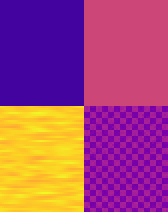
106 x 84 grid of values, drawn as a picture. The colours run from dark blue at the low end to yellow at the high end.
It is made of 2 by 2 panels. Panel 1,1: very low, flat. Panel 1,2: middling, flat. Panel 2,1: very high, streaked across, faint in contrast. Panel 2,2: low, checkered.
